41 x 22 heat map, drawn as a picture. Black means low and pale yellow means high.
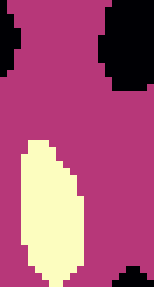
On average the colour sits 50% of the way up the scale. The top right is the ninth with the lowest average. The halves do not mirror each other. The middle right is the smoothest part.
